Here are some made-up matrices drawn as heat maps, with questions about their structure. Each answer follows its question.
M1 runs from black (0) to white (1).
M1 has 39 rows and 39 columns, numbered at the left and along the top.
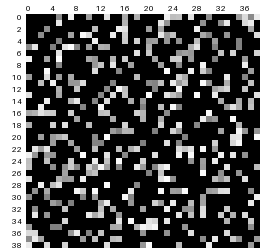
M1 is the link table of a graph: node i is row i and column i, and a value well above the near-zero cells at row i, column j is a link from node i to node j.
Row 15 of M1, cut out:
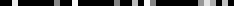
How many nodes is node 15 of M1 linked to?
11
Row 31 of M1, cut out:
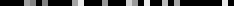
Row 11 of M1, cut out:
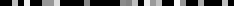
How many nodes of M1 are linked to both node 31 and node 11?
7
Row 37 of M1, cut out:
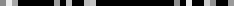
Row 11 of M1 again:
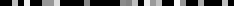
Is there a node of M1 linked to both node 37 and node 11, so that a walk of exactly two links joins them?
yes
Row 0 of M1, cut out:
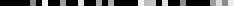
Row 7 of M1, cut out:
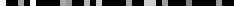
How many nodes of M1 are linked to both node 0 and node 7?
7
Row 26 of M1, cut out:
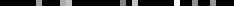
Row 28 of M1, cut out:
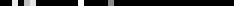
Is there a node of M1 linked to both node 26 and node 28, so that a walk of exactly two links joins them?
no
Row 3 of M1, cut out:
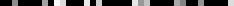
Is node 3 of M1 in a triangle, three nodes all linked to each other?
yes
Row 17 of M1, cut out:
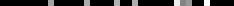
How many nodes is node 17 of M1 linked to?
8
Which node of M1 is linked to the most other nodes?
node 25
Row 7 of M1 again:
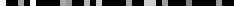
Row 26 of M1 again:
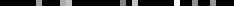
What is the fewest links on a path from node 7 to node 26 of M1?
2
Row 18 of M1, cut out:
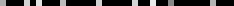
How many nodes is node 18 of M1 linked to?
9
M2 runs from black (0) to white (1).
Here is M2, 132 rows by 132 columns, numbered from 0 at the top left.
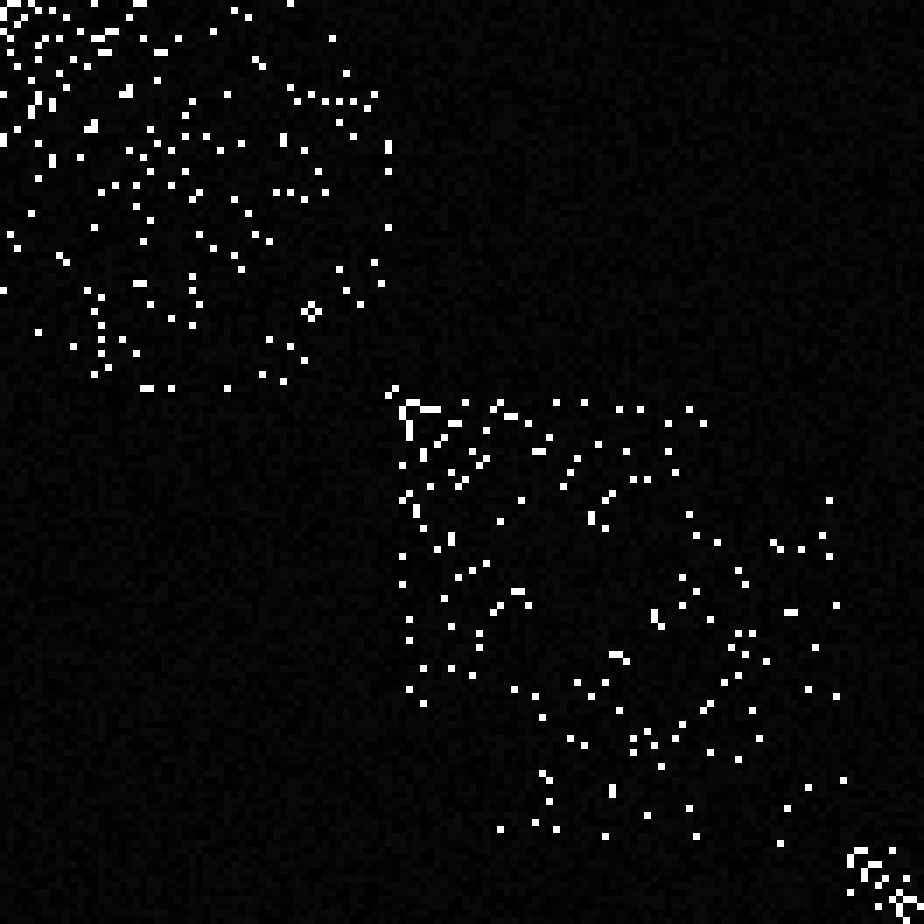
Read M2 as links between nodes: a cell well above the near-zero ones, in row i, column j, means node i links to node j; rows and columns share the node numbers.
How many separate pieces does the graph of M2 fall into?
3
